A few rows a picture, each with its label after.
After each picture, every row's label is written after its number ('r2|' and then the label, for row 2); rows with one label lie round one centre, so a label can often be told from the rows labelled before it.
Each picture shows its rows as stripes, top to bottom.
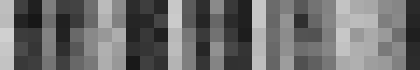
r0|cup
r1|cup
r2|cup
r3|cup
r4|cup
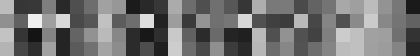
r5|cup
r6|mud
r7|cup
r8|cup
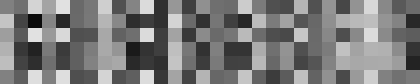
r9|mud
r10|cup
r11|mud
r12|cup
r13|cup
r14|mud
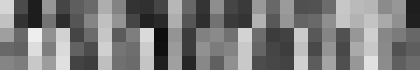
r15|cup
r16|cup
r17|mud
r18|mud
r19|mud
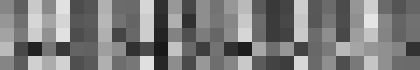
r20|mud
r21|mud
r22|mud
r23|cup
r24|mud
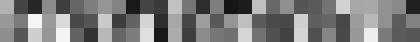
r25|cup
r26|mud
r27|mud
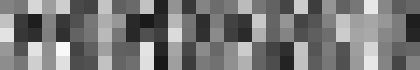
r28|mud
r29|cup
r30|cup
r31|mud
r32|mud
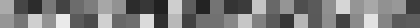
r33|cup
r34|mud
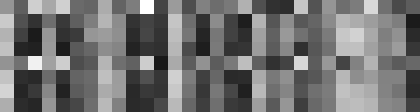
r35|mud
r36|cup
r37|cup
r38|cup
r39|mud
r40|cup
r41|cup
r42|cup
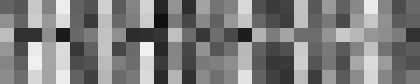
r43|mud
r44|mud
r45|cup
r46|mud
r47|mud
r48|mud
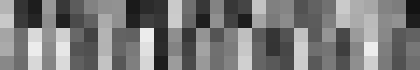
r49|cup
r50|cup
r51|mud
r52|mud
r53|mud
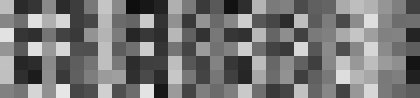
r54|cup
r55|mud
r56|cup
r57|mud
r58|cup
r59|cup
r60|mud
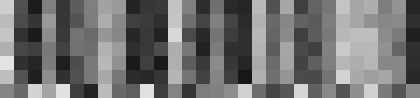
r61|cup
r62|cup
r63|cup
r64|cup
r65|cup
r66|cup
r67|mud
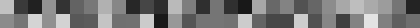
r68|cup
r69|mud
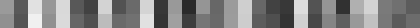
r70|mud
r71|mud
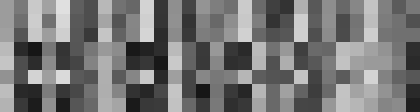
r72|mud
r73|mud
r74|mud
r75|cup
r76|cup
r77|mud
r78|cup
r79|cup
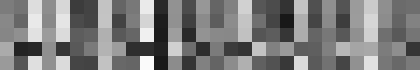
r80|mud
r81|mud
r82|mud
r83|cup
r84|mud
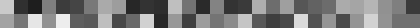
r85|cup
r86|mud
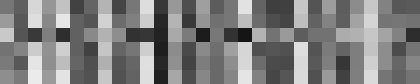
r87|mud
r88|mud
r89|cup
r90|mud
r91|mud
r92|mud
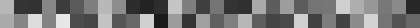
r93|cup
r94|mud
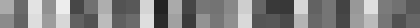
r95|mud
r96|mud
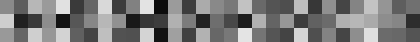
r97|mud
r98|cup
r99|mud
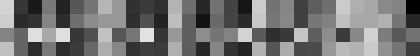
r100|cup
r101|cup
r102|mud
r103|cup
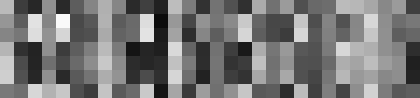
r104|cup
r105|mud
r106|mud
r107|cup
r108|cup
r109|cup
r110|mud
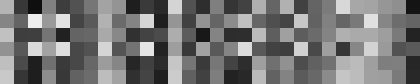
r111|cup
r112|mud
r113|cup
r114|mud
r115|cup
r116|cup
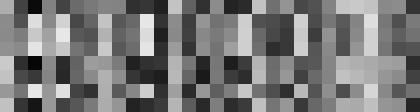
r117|cup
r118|mud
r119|mud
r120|mud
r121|cup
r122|cup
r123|mud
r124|cup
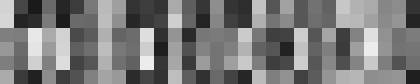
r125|cup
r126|cup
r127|mud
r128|mud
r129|mud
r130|cup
